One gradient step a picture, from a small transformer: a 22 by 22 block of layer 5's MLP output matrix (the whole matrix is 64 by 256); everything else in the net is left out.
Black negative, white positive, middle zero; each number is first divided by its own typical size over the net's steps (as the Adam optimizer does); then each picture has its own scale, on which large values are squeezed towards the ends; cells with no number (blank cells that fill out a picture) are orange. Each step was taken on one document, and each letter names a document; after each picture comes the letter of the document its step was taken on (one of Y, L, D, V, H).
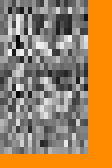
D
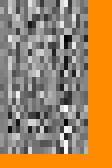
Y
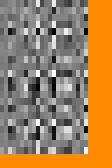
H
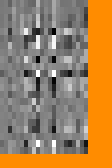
H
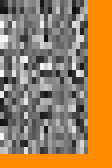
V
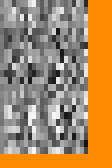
Y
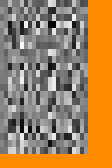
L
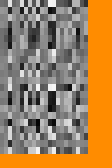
L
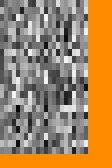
D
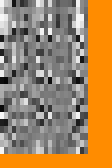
V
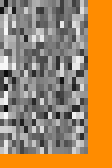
V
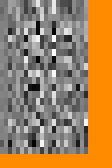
H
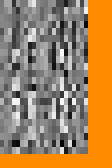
Y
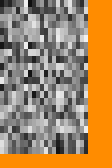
D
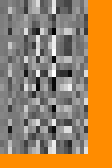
H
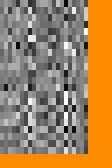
Y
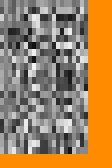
D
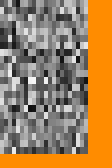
D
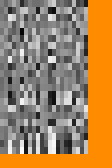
L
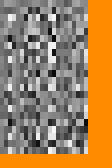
L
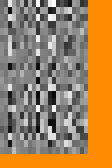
L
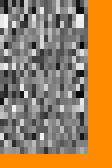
V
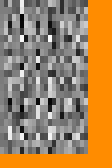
L
